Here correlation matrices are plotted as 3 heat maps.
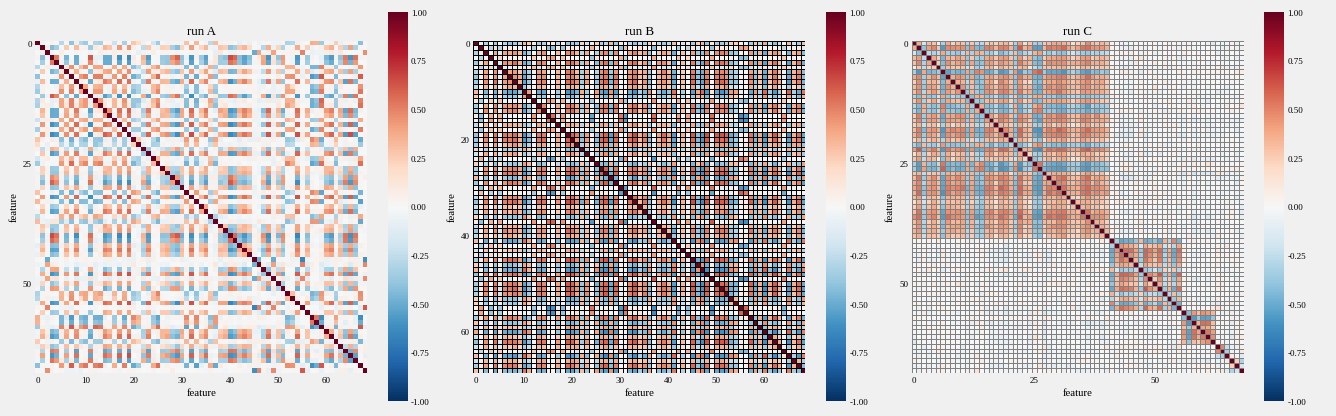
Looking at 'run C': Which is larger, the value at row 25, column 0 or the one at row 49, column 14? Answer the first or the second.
the second
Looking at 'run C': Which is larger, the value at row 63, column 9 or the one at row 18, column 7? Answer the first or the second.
the second
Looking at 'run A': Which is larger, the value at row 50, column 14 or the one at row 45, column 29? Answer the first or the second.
the first
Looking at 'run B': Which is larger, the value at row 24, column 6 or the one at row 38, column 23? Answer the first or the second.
the second
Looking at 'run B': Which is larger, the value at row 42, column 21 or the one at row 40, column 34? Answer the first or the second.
the second
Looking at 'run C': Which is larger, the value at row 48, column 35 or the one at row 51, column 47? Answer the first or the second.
the first
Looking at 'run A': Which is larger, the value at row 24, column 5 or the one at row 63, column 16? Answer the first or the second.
the first
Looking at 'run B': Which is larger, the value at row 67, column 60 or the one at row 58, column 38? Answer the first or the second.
the second
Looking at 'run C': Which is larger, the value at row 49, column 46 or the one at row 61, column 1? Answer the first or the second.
the first
